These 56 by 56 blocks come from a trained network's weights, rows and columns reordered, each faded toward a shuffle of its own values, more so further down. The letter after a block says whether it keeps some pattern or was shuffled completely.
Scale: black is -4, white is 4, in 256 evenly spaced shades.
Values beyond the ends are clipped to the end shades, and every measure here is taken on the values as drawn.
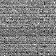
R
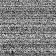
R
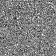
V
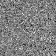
V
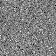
V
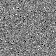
V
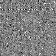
R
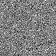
V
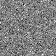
V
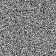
V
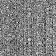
R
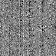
R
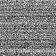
R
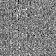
R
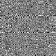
R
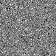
V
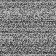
R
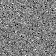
V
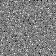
V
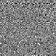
R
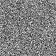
V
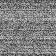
R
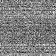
R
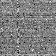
R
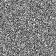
V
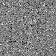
V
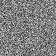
V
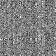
R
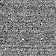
R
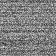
R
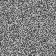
V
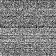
R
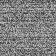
R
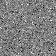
V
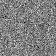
V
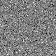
V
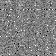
R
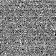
R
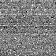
R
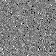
R
